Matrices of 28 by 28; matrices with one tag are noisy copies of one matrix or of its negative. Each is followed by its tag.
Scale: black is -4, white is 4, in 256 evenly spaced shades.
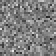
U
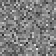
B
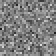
U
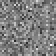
B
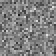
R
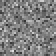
U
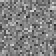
R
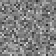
B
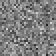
B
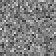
U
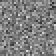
R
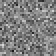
U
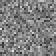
U
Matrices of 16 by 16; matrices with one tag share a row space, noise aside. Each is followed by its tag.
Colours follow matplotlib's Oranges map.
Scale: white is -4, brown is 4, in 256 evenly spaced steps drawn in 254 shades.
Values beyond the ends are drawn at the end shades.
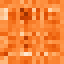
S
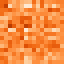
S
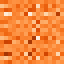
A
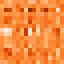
A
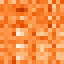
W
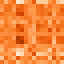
W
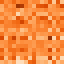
W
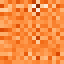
A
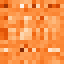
S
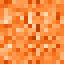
A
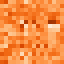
S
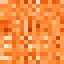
A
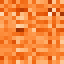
W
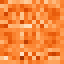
S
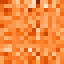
A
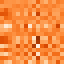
A
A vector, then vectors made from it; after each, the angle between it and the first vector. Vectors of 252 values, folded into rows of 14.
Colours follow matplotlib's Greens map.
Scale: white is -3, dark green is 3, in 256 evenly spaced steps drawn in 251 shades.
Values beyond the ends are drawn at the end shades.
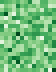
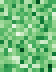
partly opposed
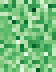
partly opposed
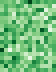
orthogonal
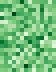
partly opposed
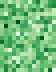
nearly opposite
